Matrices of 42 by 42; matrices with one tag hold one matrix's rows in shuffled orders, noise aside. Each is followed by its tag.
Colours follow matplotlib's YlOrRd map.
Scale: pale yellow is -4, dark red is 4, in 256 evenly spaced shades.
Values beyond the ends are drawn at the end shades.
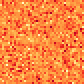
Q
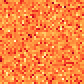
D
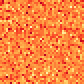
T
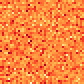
T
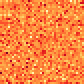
T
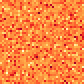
Q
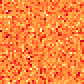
T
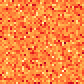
D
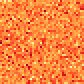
T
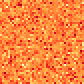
Q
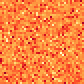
D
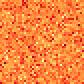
D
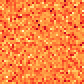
Q
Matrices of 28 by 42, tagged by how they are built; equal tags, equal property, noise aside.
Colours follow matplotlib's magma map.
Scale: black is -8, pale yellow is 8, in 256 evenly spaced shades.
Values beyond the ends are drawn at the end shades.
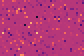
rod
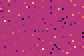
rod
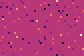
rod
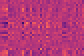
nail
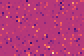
rod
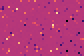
rod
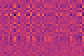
nail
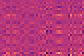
nail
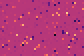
rod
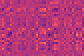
nail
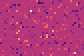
rod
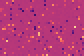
rod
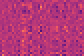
nail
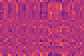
nail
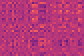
nail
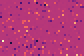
rod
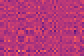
nail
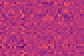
nail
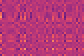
nail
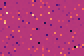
rod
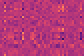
nail
